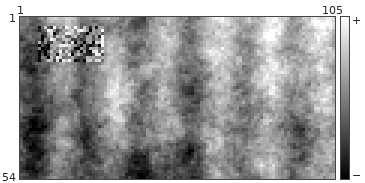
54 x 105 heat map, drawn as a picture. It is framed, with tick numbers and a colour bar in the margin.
The ninth with the highest average is the top right. The field climbs toward the top right. Stripes running up and down repeat 6 times from left to right. The top left is the roughest part. In the top left lies a patch that is rougher than the rest.
